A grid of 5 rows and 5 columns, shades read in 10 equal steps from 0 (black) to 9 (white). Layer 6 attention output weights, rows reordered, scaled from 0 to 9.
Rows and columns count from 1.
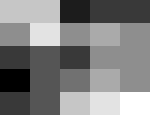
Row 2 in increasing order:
5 5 5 6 8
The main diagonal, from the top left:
7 8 2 6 9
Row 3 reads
2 3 2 5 5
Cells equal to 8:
2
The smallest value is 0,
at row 4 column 1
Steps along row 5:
up up up up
